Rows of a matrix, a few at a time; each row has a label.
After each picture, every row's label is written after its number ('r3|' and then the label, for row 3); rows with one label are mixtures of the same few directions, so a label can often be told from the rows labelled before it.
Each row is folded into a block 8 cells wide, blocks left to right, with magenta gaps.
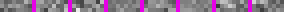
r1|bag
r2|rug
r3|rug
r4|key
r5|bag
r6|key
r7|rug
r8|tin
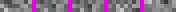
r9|rug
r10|rug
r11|rug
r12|key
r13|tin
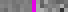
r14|rug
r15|key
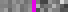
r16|rug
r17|bag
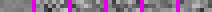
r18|bag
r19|key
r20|rug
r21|tin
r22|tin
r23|bag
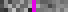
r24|key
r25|rug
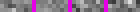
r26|bag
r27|key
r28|rug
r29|tin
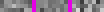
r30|bag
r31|rug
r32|rug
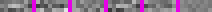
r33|bag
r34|tin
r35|key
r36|bag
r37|tin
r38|key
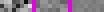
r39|bag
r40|bag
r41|rug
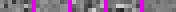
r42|key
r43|bag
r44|bag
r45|bag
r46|key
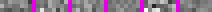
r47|tin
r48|rug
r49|rug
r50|key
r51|bag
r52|bag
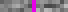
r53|bag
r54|bag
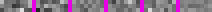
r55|bag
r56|bag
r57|key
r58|tin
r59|rug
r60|bag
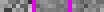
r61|rug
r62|rug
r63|rug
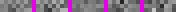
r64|key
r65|key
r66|key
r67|key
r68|rug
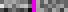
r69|tin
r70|key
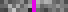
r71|key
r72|tin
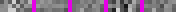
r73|key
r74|tin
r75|rug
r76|rug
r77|rug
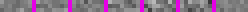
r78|bag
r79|tin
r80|key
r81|tin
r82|rug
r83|tin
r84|rug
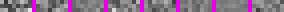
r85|tin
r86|bag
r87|key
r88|rug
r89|tin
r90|rug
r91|bag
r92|rug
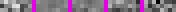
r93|rug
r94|bag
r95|bag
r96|tin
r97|key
